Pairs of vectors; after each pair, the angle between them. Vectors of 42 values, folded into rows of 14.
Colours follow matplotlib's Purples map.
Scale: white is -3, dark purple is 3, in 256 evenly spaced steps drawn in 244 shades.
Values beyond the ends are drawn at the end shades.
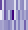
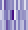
nearly parallel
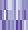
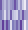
partly aligned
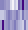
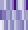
partly opposed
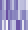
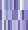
partly aligned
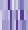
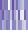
nearly opposite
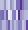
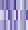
nearly opposite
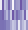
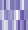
partly opposed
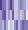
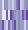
partly opposed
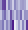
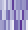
nearly opposite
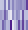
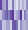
partly opposed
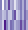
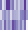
partly aligned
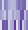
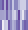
partly opposed
